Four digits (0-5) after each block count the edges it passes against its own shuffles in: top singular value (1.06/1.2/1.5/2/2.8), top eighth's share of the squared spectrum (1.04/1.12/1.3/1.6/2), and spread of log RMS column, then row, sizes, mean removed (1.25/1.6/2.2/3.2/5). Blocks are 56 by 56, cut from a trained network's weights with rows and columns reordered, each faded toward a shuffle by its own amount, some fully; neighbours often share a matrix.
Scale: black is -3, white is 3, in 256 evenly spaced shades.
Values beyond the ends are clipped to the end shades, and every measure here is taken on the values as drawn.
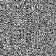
3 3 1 1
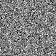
0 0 0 0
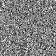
2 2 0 1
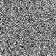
3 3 1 0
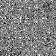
2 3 1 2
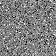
0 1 0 0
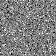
0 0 0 0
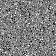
0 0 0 0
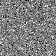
0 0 0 0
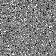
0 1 0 0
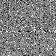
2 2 0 1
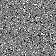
0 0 0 0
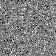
0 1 0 0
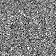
2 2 0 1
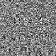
3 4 1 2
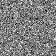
1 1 0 0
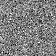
0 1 0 0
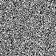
2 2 0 0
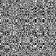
4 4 2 2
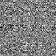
3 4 1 2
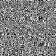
3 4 1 2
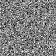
2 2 0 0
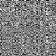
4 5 2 3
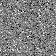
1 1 0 0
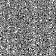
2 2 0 1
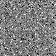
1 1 0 1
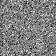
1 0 0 0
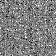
0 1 0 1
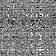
3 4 3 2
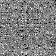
2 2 1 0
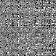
2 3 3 1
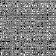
3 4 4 2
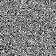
1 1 0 0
